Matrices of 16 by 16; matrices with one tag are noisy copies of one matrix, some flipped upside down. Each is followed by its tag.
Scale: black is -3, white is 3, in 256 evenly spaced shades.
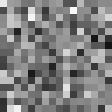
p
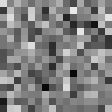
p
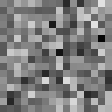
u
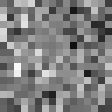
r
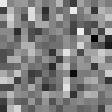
p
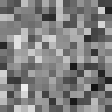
r
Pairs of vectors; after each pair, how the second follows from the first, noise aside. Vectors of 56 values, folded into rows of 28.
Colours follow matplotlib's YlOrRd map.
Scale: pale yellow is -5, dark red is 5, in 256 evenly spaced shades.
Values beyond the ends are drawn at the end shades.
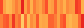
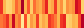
scaled up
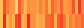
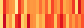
scaled up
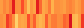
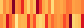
scaled up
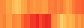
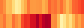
scaled up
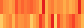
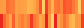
negated
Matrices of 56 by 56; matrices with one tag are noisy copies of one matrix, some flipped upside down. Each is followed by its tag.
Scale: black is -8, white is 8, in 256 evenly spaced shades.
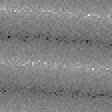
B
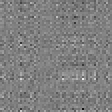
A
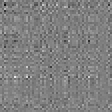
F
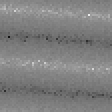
B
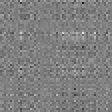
A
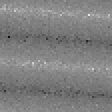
B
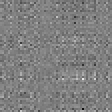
A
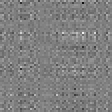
A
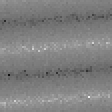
B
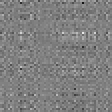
A
